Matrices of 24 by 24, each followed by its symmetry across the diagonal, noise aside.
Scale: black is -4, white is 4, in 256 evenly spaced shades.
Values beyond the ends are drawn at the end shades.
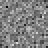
symmetric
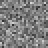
neither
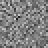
symmetric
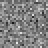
neither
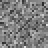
symmetric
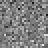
neither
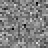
neither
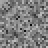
symmetric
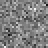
antisymmetric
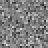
antisymmetric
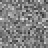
neither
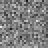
antisymmetric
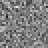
antisymmetric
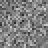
symmetric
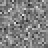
symmetric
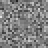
antisymmetric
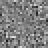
antisymmetric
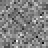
symmetric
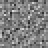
antisymmetric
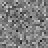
symmetric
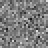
neither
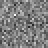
neither
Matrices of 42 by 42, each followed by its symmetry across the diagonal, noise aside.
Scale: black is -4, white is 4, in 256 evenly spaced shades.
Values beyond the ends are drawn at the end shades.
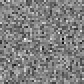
neither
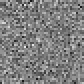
neither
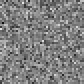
antisymmetric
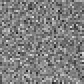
antisymmetric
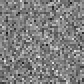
neither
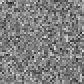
neither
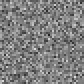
antisymmetric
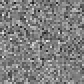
antisymmetric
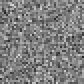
antisymmetric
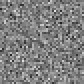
antisymmetric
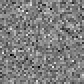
neither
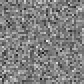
neither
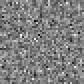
antisymmetric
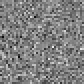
neither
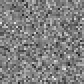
antisymmetric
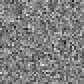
antisymmetric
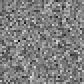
neither
